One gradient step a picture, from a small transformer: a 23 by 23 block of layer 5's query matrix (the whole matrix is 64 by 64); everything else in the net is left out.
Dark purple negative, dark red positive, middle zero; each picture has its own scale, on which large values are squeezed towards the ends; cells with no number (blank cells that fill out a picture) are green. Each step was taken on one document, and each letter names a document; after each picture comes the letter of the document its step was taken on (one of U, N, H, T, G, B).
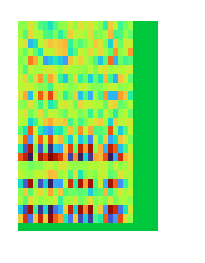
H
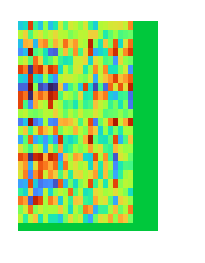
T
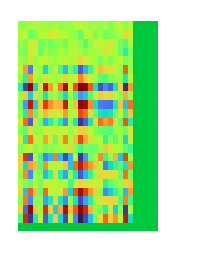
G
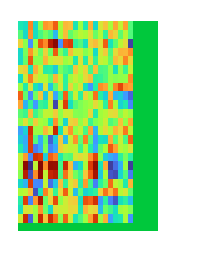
T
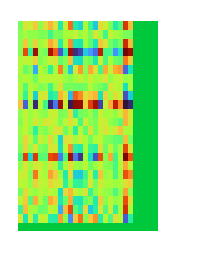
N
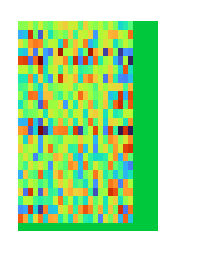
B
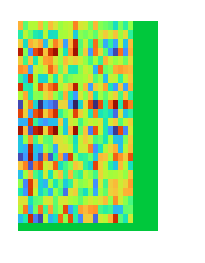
T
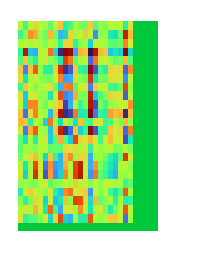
N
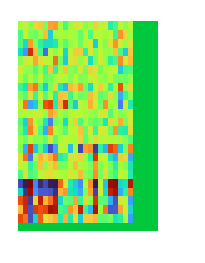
T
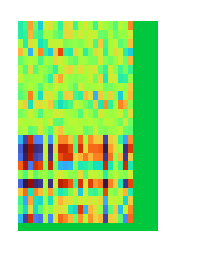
B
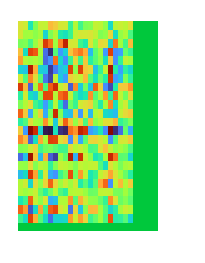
H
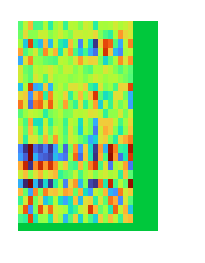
T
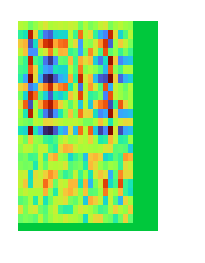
H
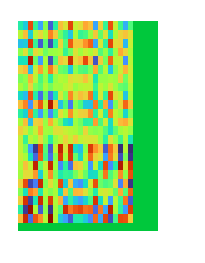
B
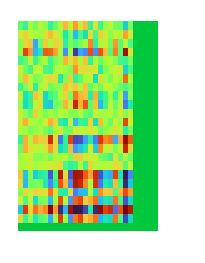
N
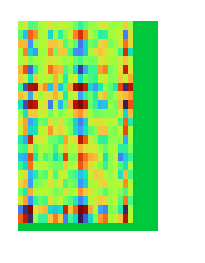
G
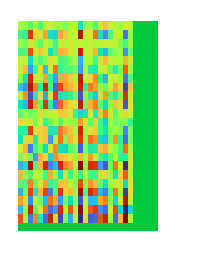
G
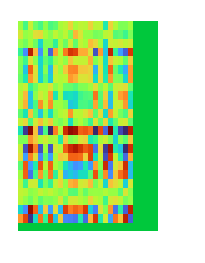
B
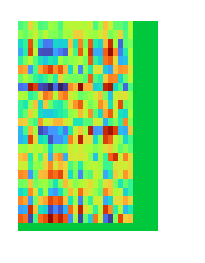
H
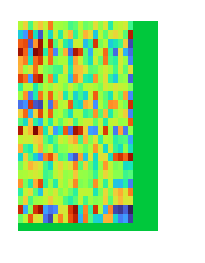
B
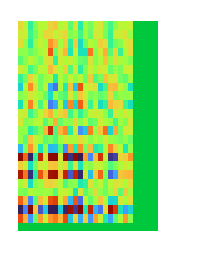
H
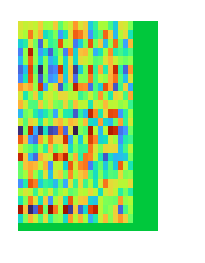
H
